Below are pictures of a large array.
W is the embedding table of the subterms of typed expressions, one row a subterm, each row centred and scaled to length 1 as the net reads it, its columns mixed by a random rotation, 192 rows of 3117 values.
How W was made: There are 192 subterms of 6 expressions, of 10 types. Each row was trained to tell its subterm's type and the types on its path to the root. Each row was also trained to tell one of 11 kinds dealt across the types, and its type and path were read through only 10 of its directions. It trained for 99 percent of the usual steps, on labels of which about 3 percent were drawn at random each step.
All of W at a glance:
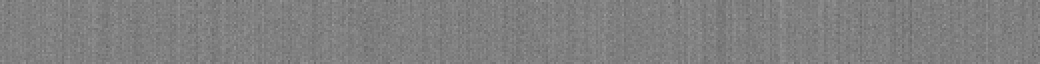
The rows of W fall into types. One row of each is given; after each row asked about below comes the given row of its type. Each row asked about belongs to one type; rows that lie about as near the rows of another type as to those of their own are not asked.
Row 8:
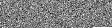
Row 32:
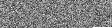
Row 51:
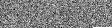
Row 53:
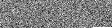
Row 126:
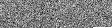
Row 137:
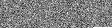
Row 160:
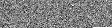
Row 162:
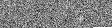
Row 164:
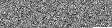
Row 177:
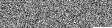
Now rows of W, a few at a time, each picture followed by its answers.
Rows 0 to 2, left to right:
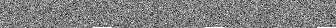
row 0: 53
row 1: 32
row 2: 8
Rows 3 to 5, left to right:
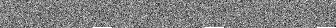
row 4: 160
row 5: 8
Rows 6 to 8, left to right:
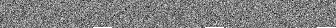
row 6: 126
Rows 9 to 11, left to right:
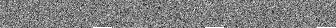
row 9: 177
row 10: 126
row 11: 53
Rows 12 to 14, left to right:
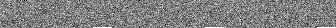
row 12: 8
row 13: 137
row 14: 164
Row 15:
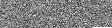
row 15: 160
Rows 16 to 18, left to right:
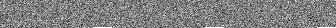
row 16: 162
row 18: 162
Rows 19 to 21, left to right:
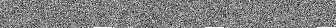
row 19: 137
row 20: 137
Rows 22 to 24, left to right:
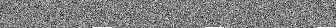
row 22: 177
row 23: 164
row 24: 160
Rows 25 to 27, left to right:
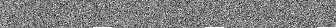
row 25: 32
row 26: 160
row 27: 126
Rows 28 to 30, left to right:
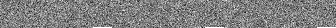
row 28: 51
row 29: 162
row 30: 137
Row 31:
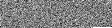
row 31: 8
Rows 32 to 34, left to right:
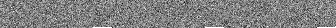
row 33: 8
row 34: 162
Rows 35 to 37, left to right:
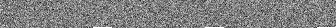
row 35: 51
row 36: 53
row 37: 162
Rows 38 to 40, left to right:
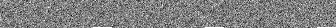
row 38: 137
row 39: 160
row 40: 8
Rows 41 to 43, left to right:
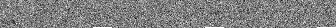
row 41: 8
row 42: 8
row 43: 177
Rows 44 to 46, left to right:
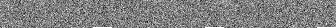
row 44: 177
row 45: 177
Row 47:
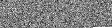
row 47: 164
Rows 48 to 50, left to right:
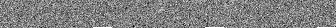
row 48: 164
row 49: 162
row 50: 32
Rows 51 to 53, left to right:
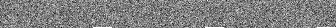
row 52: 8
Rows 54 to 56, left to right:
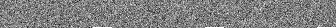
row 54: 160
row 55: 164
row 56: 53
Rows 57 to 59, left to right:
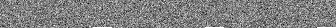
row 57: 160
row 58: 53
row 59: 137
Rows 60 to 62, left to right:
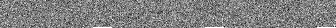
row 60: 164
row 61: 164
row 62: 32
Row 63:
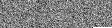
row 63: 162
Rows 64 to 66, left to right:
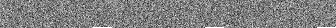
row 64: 53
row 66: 162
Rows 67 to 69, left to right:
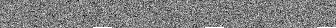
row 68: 126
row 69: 137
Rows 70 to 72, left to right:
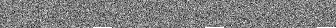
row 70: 137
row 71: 51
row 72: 32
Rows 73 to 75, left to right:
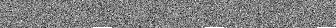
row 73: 164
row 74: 160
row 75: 32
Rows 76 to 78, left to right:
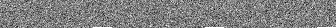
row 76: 137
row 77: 160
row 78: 164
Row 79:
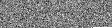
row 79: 164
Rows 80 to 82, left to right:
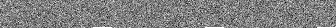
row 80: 32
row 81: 8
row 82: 126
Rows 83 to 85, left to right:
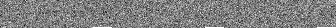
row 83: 160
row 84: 51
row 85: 32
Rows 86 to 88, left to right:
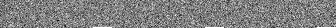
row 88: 32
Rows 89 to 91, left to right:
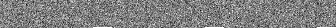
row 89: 164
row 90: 32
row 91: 177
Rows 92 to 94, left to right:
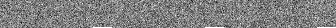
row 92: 160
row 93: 53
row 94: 137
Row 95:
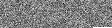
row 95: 8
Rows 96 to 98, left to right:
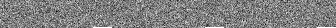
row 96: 53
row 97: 162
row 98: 177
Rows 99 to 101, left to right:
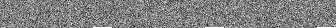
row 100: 162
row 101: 32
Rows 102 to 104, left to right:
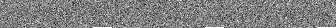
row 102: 53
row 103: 126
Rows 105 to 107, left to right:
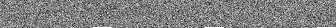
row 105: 160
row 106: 177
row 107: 51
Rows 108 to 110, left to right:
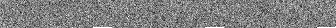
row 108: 8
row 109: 164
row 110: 162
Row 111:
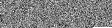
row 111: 32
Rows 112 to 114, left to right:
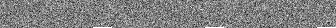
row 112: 162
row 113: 126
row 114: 126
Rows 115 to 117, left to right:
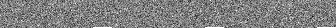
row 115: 164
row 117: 162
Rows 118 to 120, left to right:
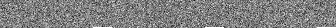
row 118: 177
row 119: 32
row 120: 177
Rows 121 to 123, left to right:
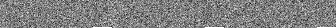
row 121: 32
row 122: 53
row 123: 137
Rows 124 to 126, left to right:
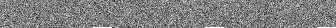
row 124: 8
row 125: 51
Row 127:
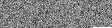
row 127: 32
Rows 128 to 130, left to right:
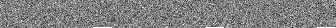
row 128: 164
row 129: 126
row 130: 8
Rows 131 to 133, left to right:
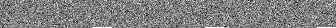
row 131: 160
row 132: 51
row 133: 137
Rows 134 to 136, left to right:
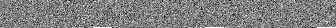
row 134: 8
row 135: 164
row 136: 160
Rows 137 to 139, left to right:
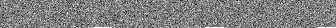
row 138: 162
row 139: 137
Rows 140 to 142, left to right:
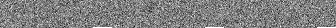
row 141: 162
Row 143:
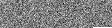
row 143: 8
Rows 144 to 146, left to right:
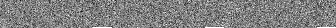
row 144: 160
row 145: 53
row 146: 164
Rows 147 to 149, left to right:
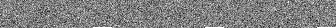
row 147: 32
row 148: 126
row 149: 162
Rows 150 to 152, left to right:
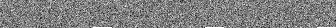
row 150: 8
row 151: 162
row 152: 164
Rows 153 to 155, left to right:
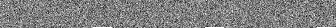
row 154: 162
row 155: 160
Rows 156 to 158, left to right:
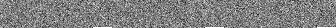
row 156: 126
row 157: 162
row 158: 8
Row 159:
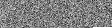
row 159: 160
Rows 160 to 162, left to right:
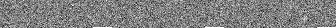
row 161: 32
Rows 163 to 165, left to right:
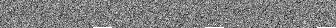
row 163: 126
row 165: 177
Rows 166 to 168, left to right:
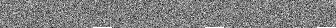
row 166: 53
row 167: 126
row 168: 8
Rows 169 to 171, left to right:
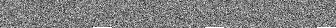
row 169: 32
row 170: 126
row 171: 51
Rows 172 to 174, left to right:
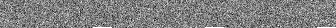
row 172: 177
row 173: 177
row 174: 32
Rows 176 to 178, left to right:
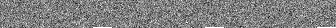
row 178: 126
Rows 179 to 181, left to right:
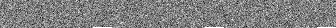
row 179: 177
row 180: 160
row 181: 32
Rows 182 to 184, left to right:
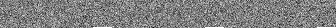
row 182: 164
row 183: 164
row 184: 8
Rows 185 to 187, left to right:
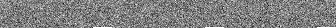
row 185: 8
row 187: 32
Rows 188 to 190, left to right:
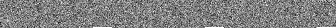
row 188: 137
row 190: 164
